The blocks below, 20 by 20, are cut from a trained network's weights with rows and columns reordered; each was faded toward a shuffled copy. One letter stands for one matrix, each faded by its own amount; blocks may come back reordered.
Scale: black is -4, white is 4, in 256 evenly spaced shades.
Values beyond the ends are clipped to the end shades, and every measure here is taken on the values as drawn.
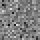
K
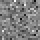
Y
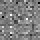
Y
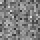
K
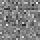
Y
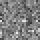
K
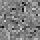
K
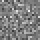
K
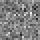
K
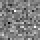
K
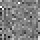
Y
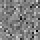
Y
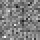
K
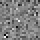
Y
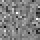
Y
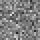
K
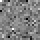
Y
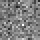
K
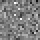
Y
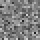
K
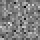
Y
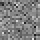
K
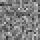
K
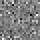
Y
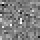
Y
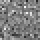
Y
